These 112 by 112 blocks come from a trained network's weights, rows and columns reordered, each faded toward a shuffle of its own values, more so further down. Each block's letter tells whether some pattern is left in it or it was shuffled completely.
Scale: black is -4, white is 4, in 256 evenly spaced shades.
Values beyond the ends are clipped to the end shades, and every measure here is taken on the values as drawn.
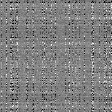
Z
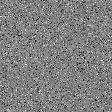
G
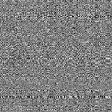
Z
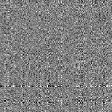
Z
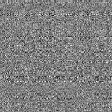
Z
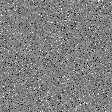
G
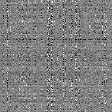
Z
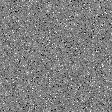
G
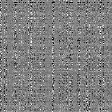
Z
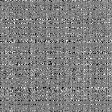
Z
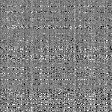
Z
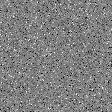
G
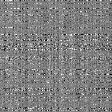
Z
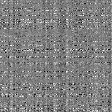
Z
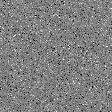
G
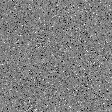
G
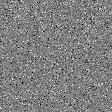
G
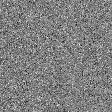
G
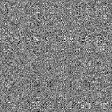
Z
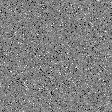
G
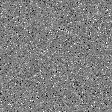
G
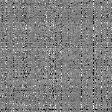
Z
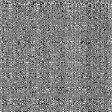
Z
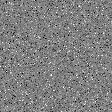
G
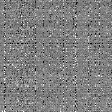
Z
